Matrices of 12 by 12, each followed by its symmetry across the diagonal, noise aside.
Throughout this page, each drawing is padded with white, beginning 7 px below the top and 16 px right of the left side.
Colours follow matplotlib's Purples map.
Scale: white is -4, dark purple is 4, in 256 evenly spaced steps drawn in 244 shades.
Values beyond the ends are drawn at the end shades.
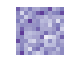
symmetric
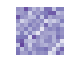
symmetric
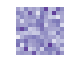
antisymmetric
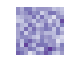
antisymmetric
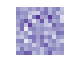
antisymmetric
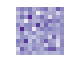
antisymmetric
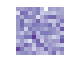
neither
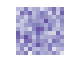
neither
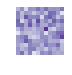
neither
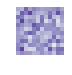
symmetric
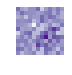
symmetric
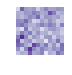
neither
